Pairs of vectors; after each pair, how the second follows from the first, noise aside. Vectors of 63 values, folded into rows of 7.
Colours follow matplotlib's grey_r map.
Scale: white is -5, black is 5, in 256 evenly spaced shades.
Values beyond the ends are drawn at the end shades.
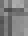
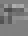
partly zeroed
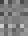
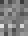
copied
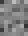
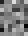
scaled up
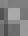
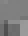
partly zeroed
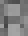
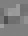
partly zeroed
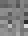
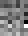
scaled up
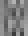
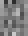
reversed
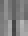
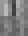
reversed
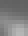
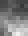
scaled up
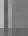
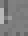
partly zeroed
